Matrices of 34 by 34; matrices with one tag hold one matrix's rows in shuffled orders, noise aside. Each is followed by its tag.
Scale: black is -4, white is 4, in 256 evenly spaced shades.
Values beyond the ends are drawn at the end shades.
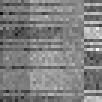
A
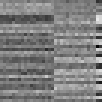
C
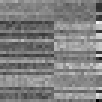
C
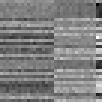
C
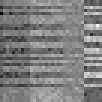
A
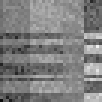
A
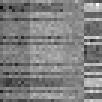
A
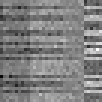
A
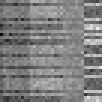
A
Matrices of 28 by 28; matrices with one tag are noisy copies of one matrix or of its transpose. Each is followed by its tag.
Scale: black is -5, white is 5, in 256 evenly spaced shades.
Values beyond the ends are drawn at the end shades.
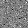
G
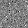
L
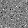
L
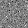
L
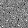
G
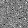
G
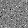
L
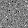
L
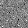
G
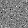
L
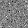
L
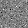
L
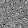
G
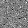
G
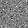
L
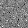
G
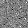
G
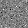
L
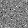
L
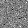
G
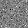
L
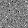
L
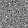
L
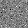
L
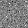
L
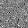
G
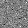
G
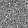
L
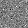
L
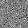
G
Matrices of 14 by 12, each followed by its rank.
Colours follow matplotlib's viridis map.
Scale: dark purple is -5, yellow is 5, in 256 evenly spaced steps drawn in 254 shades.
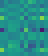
two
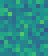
full rank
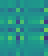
one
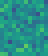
full rank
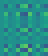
one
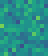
full rank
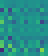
two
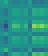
one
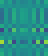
one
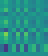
one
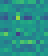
two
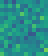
full rank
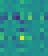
two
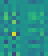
two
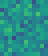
full rank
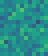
full rank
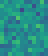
full rank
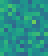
full rank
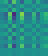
one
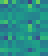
two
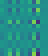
one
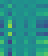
one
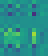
two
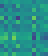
two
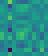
two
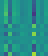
one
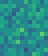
full rank
